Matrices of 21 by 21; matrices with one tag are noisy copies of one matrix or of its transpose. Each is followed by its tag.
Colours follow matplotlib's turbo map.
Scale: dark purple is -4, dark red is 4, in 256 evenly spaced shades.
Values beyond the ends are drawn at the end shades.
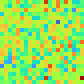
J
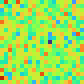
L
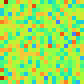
L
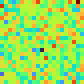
L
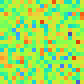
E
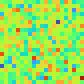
J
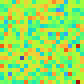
J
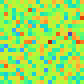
E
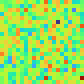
J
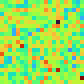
J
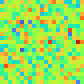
E
